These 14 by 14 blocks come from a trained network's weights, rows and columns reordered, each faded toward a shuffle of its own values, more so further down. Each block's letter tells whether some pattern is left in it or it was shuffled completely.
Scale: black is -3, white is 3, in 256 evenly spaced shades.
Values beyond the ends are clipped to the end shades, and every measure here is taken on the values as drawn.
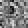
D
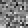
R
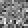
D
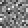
R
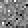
R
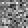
R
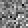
R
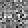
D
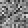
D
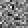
R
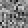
D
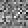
D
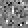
R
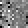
D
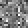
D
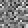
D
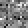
D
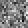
R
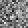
R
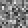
R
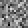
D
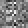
D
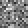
R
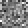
D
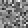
D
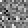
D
